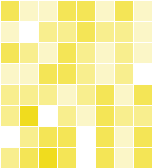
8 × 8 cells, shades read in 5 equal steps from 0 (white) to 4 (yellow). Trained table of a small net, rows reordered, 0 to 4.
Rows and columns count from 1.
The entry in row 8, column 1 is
2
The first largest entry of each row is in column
1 5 1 3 6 2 3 3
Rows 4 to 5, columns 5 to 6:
2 1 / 2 3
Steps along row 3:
down down up down down up down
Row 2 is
1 0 2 2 3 2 2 1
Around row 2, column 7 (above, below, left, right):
3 2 2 1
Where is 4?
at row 6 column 2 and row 8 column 3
